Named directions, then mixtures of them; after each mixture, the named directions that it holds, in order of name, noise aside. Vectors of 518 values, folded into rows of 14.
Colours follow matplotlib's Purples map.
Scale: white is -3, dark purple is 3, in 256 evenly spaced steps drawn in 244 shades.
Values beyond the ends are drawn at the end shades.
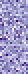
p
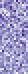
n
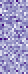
n, p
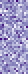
n, p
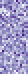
n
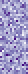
n, p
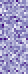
n, p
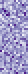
n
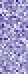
n, p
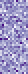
n, p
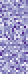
p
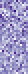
n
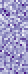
n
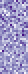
n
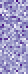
n, p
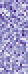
n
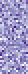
p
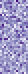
n, p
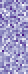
n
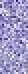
n, p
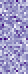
n, p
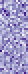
n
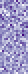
n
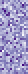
n, p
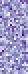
n, p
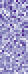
n
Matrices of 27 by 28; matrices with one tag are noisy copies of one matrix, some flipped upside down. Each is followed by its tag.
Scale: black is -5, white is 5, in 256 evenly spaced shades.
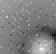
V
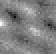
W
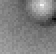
V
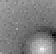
V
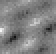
W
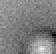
V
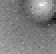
V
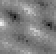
W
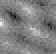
W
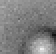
V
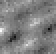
W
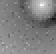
V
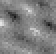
W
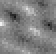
W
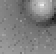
V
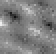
W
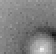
V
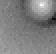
V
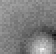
V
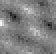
W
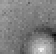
V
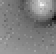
V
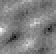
W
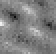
W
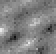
W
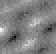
W
